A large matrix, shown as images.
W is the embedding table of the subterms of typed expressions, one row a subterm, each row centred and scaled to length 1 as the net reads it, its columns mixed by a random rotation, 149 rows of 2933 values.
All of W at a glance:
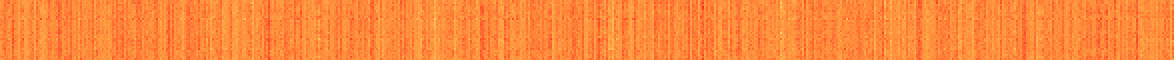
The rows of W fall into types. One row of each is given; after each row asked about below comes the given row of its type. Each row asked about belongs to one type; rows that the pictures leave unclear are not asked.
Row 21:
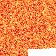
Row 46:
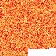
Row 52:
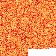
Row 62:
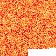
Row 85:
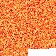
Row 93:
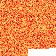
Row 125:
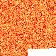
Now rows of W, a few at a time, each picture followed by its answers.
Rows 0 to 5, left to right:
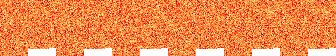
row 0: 46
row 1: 62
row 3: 125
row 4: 46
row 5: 46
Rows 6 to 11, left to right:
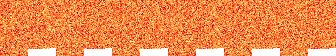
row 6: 21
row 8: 125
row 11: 85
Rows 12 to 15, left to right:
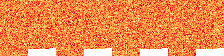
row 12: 85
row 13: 93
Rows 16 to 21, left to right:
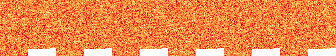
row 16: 62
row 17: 85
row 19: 125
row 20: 93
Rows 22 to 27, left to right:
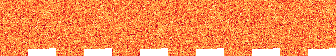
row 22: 62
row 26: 85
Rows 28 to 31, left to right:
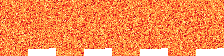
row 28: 85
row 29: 52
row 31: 93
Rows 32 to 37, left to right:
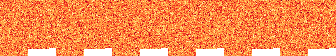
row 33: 125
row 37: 46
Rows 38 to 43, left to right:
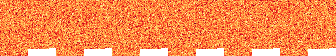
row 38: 62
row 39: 85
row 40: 93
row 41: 85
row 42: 52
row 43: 125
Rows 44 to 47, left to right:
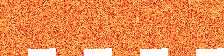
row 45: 125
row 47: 46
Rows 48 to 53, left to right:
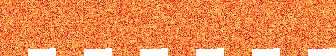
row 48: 46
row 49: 46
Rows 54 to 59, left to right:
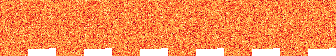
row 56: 21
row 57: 62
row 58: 52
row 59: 46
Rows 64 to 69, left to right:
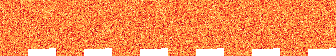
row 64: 46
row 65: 21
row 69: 46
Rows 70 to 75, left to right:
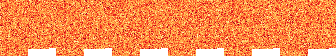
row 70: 52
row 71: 125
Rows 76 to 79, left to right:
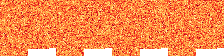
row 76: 62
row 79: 52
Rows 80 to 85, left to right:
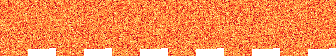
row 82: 52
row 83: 125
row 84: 52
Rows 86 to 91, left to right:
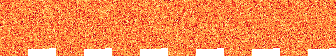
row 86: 21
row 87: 46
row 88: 93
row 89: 52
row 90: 125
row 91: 125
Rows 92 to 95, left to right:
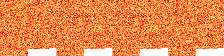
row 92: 85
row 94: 93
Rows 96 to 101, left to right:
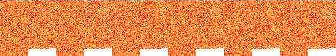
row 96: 52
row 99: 21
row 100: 21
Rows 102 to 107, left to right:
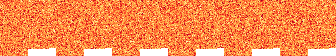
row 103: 93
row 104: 125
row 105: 125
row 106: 93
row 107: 93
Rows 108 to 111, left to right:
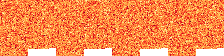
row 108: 52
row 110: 21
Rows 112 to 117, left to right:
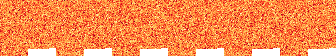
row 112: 62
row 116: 85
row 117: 21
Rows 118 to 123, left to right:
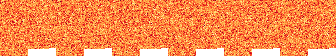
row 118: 93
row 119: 52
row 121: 62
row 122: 52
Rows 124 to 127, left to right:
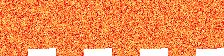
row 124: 62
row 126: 125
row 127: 85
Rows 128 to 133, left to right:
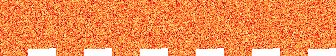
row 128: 125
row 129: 52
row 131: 125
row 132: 85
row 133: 85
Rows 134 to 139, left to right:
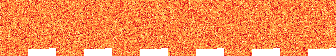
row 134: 52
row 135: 85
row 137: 46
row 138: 125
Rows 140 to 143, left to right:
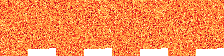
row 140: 125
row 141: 21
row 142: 46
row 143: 93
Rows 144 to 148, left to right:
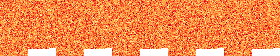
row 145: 93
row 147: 93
